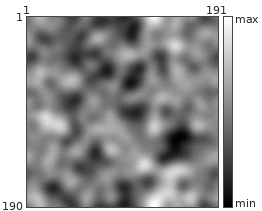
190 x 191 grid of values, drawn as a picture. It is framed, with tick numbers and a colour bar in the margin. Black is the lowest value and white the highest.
The halves do not mirror each other. There is no overall slope. The field is smooth, with broad soft blobs. No row or column stands out. No lone cell stands out from its neighbours.
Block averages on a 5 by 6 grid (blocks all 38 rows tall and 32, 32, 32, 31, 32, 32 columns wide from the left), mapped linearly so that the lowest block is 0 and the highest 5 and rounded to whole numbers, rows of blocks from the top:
2 1 1 2 4 3 | 3 2 1 1 3 3 | 4 2 3 1 3 3 | 3 2 2 4 0 2 | 2 2 2 2 5 3
